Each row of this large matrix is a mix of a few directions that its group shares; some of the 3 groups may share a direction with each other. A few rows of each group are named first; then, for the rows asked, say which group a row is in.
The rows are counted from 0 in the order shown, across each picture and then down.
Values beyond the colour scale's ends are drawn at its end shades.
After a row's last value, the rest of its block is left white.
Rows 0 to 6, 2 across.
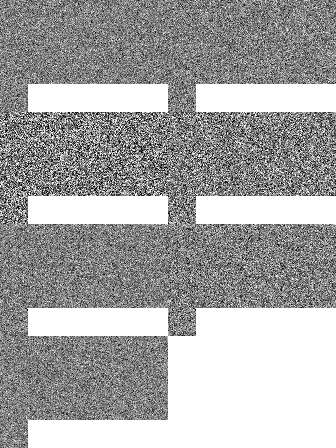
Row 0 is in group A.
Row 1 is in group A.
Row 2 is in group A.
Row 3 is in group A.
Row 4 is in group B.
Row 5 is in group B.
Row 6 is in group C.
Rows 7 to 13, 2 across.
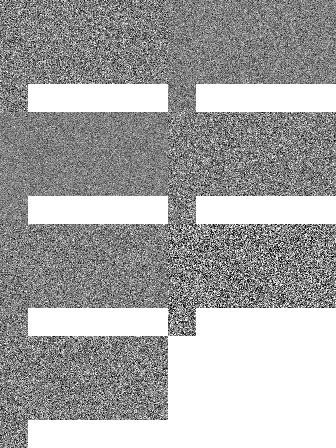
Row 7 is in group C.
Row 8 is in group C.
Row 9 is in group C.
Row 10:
B
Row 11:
C
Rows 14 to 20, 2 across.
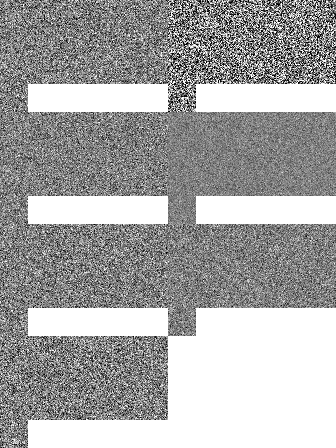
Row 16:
A
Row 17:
C
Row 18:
B
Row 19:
A
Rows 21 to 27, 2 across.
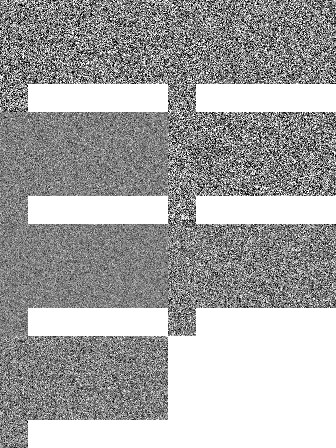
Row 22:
A
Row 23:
A
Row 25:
B
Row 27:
B
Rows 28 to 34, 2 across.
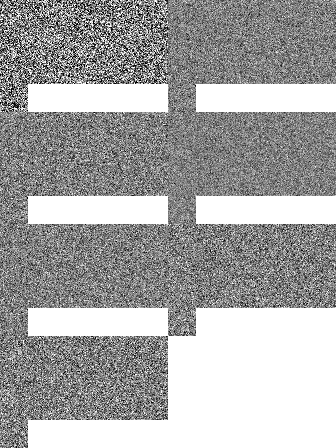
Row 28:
C
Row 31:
C
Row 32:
B
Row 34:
A
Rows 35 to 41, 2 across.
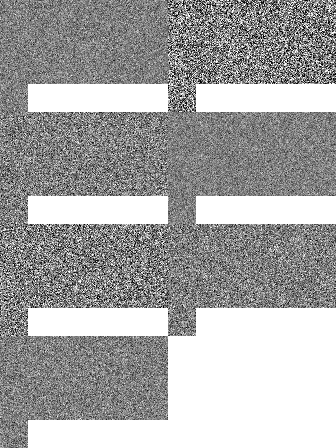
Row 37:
A
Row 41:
C
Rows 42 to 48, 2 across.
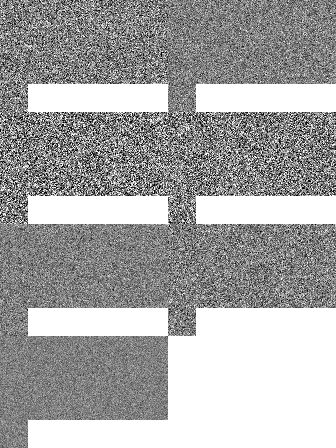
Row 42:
A
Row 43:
A
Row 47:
C
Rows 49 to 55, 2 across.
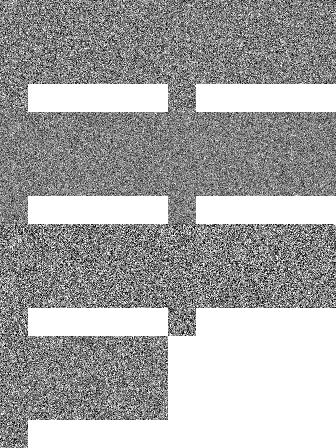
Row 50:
B
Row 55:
C
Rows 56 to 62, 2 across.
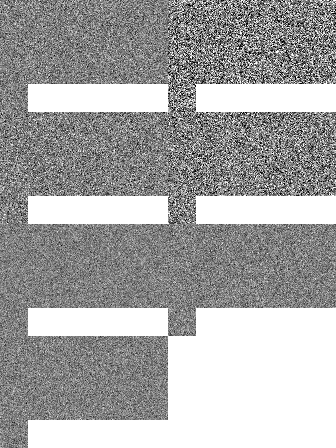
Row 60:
A
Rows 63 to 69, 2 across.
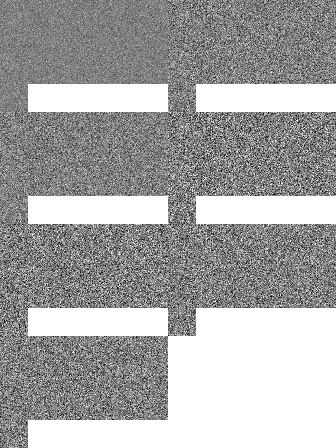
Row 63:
A
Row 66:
C
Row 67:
A
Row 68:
C
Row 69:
C
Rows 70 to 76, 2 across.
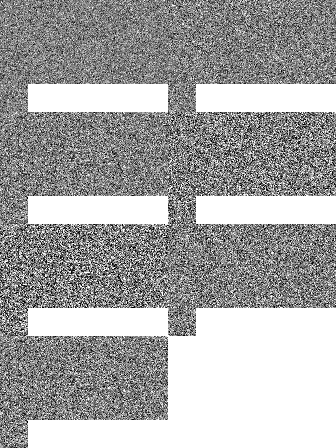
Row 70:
C
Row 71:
A
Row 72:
B
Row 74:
B
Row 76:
B
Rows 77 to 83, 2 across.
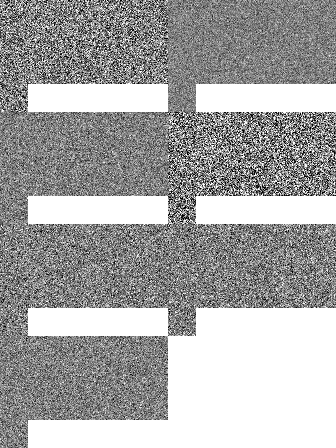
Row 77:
C
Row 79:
B
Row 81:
C
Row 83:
C
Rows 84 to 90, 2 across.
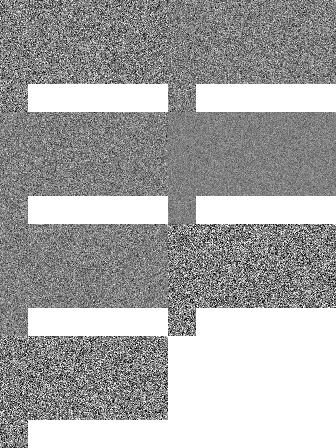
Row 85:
B
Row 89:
A
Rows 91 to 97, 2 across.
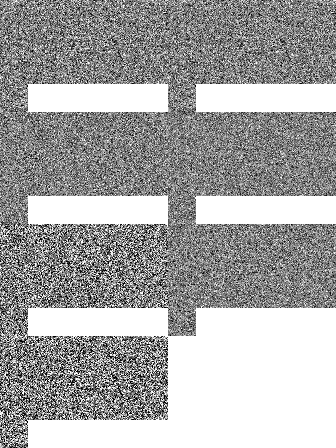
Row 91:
B
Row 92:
B
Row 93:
A
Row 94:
B
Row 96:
B
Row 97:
B
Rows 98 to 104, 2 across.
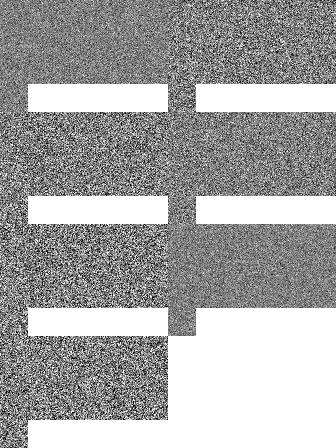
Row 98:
A
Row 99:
B
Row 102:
C
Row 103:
B
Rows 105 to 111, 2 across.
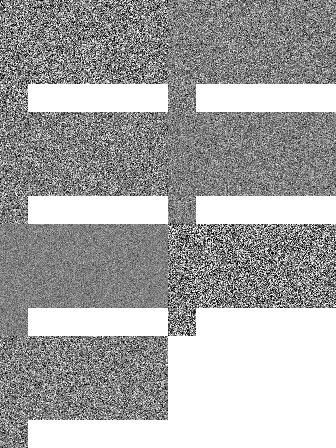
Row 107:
A
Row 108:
B
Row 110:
C
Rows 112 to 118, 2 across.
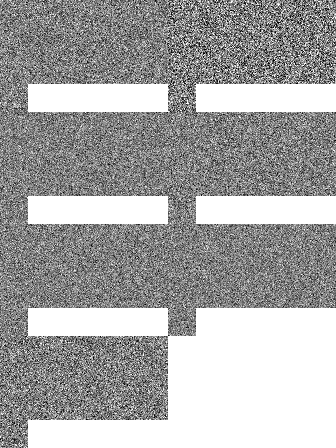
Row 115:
B
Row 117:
A
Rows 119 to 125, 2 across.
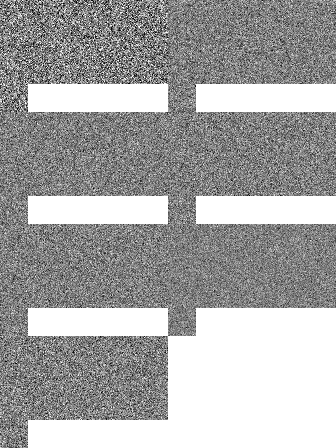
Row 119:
A
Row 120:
B
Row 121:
C
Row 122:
C
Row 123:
C
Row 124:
A
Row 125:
C
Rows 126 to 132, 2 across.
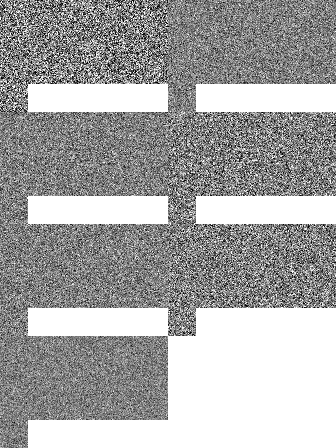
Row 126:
C
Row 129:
B
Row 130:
A
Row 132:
C
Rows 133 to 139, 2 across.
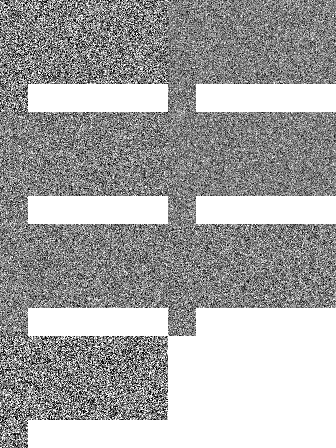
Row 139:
A
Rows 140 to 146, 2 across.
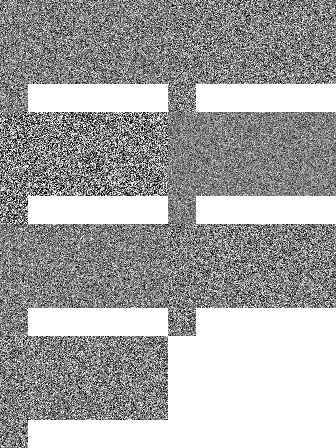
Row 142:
C
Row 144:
B
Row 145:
B
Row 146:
C
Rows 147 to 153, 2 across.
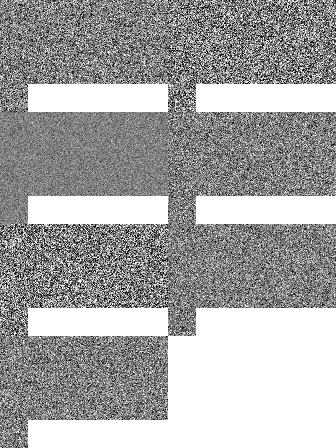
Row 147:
B
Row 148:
C
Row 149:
A
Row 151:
A
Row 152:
C
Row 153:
A
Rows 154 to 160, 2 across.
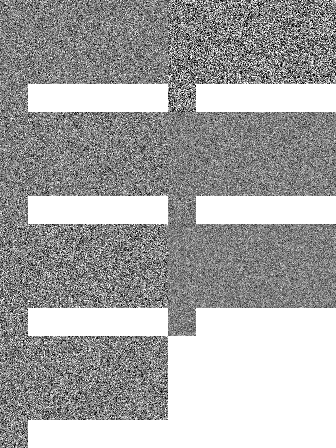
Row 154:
A
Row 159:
B
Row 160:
A
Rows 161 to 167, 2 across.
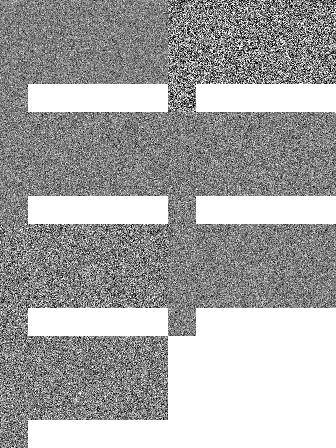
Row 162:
B
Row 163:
A
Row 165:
C
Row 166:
C
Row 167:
A
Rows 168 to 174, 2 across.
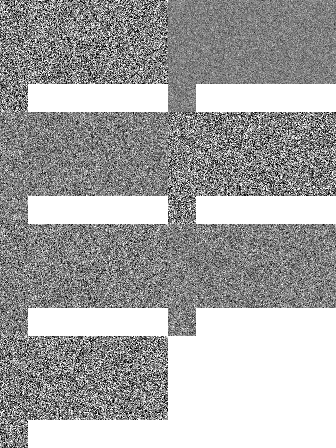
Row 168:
C
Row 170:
C
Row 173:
C
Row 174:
B
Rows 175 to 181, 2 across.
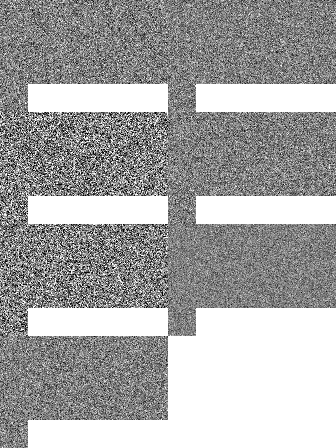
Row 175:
A
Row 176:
B
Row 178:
A
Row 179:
B
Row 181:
B
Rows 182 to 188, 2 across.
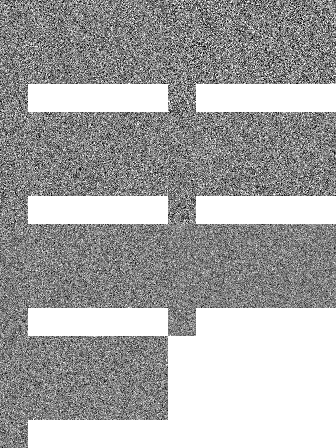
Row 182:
A
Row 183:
A
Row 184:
A
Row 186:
C
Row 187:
B
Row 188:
B
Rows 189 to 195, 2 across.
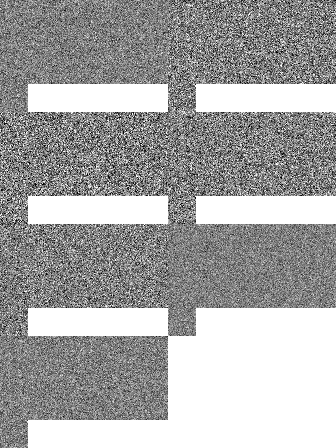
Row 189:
A
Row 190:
B
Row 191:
C
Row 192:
B
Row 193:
C
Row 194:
A
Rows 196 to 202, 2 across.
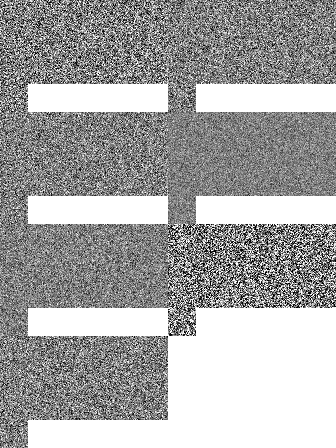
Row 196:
A
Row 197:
B
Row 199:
C
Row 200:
C
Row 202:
B
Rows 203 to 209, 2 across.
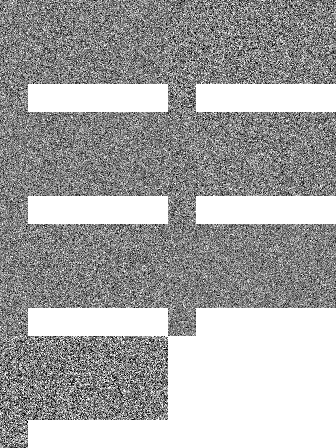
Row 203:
B
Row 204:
B
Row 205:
B
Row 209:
B
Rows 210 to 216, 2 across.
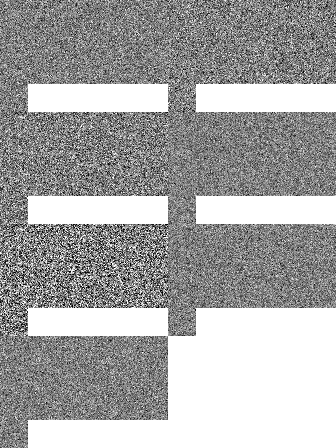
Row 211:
C
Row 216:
A
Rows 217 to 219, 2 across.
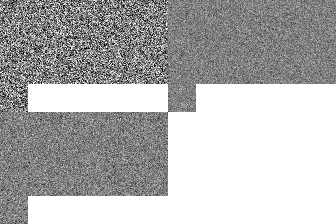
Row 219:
C
